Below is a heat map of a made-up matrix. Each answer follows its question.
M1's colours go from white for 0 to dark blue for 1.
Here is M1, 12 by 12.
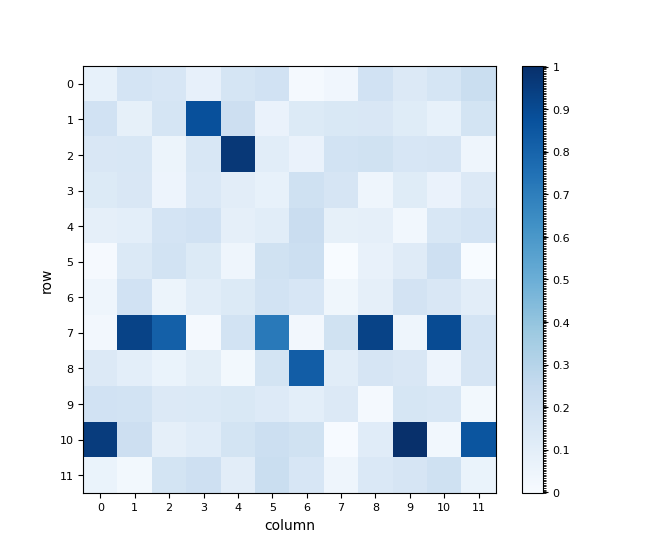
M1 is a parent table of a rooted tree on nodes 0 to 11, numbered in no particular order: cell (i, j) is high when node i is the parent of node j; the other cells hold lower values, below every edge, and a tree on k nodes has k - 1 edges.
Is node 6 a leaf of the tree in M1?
yes
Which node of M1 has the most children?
7
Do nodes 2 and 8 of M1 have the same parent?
yes
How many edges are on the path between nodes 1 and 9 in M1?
3
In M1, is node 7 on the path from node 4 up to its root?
yes
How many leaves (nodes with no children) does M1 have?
7
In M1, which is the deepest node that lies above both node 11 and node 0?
10
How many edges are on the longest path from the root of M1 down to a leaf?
2
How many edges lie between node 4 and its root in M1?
2
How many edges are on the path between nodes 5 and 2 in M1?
2
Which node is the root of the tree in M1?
7
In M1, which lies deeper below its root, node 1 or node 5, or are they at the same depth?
the same depth
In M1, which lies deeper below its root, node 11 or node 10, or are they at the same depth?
node 11
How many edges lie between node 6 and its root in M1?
2
